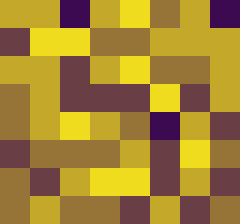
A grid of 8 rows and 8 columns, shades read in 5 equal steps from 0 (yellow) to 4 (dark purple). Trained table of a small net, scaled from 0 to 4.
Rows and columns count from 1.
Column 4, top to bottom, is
1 2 1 3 1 2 0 2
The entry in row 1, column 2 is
1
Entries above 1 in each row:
3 3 3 5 4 6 4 6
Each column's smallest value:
1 0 0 0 0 0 0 1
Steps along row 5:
down down up up up down up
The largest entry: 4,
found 3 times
